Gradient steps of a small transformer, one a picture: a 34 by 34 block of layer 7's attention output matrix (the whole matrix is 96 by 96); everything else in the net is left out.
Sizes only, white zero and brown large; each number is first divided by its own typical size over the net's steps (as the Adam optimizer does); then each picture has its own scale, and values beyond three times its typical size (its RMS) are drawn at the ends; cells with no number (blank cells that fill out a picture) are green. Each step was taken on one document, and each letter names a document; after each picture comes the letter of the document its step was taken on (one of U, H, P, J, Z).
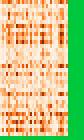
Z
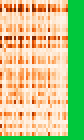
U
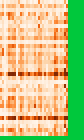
U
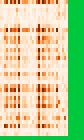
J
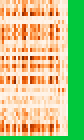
J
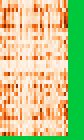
U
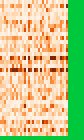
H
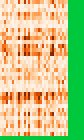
H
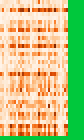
U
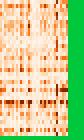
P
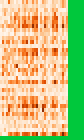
H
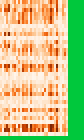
J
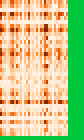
Z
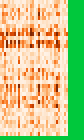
J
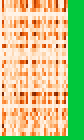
U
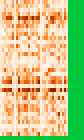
H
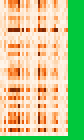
J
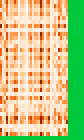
Z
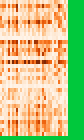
Z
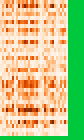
H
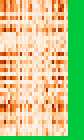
Z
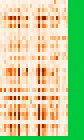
J
